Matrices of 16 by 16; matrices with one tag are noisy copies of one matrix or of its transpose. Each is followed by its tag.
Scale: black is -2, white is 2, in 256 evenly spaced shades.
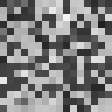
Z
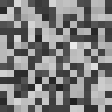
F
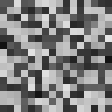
F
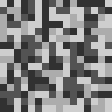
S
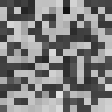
Z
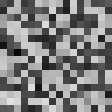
F
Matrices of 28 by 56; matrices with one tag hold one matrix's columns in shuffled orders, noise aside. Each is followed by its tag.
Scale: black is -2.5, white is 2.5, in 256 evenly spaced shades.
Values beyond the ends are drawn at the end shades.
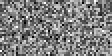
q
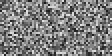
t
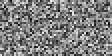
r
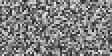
t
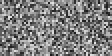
q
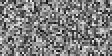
q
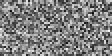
r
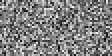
r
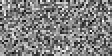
r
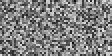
r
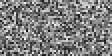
t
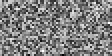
r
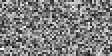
r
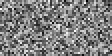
r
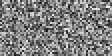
r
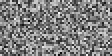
r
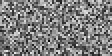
t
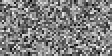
r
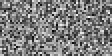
q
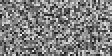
t
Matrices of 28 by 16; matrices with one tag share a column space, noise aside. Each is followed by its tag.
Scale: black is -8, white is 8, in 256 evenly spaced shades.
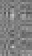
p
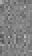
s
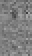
p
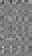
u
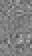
s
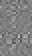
s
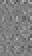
u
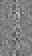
p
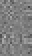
s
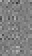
u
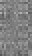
p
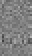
s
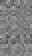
s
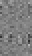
s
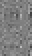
p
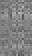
p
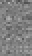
u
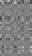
u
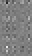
u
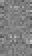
s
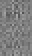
p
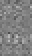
s
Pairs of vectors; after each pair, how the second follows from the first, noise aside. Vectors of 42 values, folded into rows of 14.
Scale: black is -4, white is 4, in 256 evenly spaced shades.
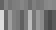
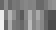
copied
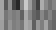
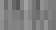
shrunk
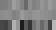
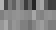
reversed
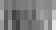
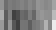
copied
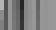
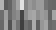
sign-scrambled
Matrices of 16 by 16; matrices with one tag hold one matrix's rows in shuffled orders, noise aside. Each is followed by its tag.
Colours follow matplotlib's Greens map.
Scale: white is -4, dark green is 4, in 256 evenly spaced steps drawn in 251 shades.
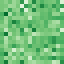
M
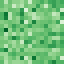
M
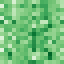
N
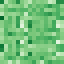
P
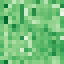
M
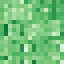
M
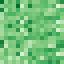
P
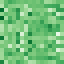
P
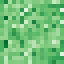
M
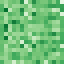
M
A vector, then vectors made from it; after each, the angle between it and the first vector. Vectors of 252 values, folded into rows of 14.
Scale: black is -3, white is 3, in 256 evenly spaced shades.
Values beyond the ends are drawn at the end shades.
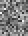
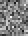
partly opposed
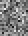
nearly parallel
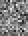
nearly opposite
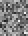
orthogonal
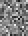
partly opposed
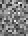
orthogonal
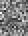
nearly parallel
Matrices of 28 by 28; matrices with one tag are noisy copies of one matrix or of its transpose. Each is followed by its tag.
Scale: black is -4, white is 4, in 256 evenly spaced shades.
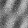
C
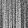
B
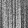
B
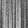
B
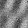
C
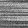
B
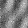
C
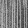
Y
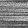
B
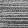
Y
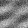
C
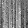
B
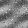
C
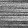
B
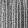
Y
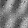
C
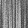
B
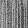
Y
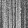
B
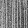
Y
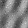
C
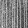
Y
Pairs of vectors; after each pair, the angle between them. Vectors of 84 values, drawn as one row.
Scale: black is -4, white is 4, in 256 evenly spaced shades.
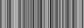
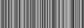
orthogonal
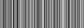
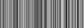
partly aligned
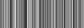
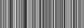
nearly parallel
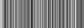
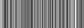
nearly parallel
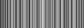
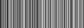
partly aligned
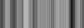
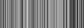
partly aligned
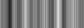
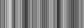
nearly opposite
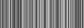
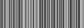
orthogonal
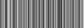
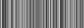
orthogonal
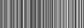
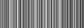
partly opposed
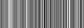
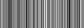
nearly opposite
